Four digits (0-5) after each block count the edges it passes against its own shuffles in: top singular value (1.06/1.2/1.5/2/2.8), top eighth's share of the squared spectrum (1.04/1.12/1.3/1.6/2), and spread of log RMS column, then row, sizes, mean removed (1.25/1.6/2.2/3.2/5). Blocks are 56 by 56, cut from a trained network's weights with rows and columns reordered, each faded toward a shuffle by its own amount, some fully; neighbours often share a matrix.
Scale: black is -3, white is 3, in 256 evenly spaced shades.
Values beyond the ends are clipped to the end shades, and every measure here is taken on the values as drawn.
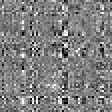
4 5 3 3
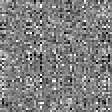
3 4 3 2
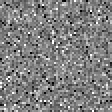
0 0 0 0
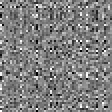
4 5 3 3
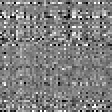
3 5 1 4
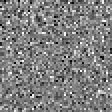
2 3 0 2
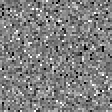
0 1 0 0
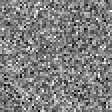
0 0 0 0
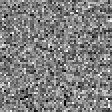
2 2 0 0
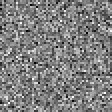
0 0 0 0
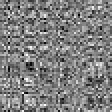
4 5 3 2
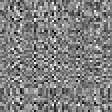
4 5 4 2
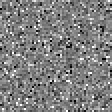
0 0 0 0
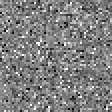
1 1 0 0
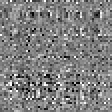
3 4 1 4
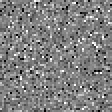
0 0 0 0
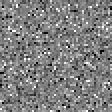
0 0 0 0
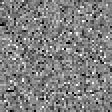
1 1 0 0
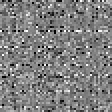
3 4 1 3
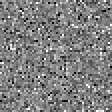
1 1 0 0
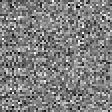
3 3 2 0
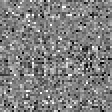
3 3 0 2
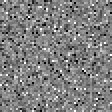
0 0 0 0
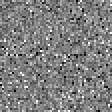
1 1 0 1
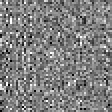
3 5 3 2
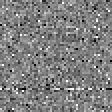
2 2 0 1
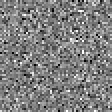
2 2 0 1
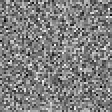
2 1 0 0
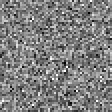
2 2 0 0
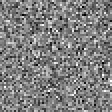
3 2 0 0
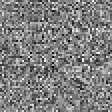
4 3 2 1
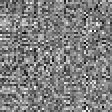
4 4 3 0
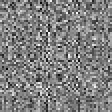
4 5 3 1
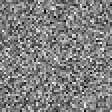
3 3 1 0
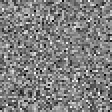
2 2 0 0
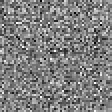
3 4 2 1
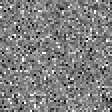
1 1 0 1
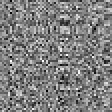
4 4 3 1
